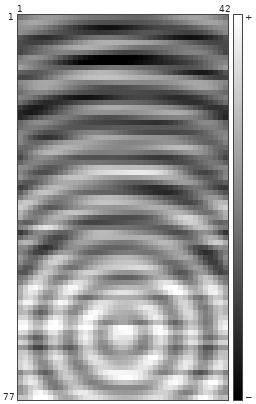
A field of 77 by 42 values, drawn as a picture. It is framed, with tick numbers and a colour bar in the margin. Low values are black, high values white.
There is an overall slope up to the bottom. Concentric rings centre on the bottom middle. Streaks run across, left to right.
